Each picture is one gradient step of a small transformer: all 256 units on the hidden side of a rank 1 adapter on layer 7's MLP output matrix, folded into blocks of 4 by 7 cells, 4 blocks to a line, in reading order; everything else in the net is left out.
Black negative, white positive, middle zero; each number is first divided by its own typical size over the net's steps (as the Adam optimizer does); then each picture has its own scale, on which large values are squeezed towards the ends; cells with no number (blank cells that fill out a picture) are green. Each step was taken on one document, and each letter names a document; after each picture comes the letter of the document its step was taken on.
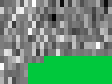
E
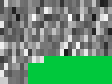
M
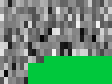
M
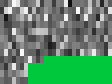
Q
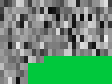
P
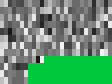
M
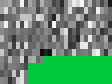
P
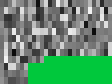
Q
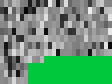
Q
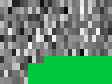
M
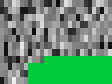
Q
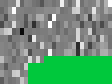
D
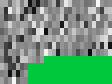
Q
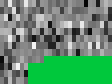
E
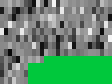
E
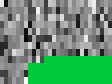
M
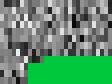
P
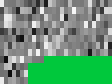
Q
